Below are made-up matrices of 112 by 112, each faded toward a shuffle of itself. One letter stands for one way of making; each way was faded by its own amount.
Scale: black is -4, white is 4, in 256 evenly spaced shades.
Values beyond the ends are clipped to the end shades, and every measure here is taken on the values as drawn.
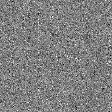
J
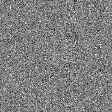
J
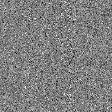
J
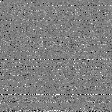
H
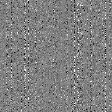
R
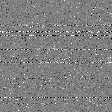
H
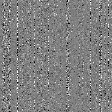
R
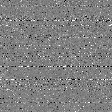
H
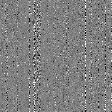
R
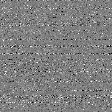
H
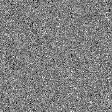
J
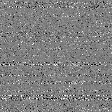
H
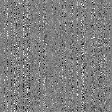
R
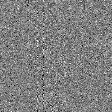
J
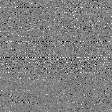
H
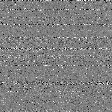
H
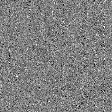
J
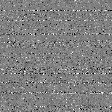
H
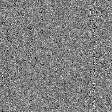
J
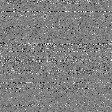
H
